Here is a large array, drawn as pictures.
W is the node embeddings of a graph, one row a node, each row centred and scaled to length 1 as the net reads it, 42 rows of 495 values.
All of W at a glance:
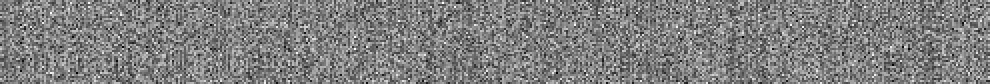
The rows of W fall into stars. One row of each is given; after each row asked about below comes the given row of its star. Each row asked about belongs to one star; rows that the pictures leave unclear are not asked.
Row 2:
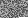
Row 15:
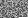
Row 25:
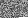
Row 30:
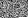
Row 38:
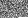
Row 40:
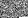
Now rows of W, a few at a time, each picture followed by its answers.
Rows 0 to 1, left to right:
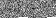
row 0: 30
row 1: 15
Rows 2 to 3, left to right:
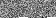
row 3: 15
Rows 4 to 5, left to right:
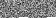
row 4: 38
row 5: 30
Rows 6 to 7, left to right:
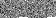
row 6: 40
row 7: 30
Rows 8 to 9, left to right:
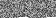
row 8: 38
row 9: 2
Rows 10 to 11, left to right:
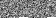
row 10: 30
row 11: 2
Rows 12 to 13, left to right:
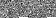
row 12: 2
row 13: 2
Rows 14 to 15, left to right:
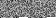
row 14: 38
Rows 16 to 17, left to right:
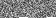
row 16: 15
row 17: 2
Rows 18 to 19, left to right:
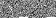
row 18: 40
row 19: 30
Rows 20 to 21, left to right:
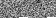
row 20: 15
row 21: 38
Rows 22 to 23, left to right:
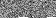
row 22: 2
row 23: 25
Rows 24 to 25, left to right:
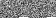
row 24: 15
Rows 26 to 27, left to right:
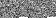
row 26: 38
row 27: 40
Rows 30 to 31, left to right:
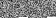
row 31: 40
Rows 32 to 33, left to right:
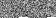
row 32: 40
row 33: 25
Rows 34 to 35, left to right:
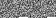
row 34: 38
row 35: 38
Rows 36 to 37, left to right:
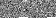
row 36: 25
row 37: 15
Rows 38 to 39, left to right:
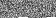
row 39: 25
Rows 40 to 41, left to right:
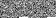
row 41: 30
